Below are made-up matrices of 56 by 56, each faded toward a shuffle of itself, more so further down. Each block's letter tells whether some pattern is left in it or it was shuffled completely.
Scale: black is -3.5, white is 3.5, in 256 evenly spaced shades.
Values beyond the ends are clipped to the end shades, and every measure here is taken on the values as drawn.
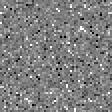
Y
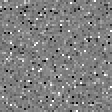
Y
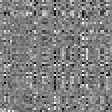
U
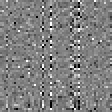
U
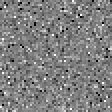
Y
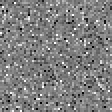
Y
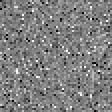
Y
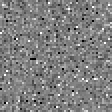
Y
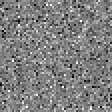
Y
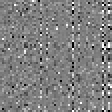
U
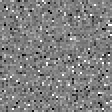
Y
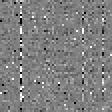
U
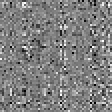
U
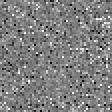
Y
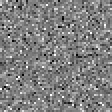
Y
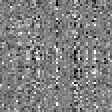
U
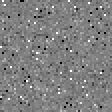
Y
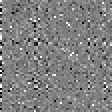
U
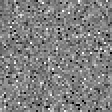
Y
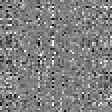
U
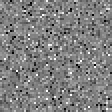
Y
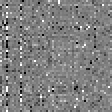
U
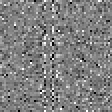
U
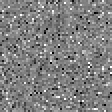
Y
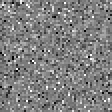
Y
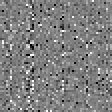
U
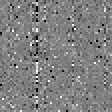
U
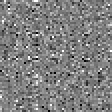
U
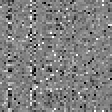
U
